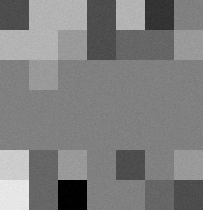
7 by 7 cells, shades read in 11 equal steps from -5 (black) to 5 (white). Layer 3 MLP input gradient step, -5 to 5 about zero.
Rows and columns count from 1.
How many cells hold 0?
25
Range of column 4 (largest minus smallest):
2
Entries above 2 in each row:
0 0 0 0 0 1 1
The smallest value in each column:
-2 -1 -5 -2 -2 -3 -2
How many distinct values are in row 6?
5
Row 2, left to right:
2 2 1 -2 -1 -1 1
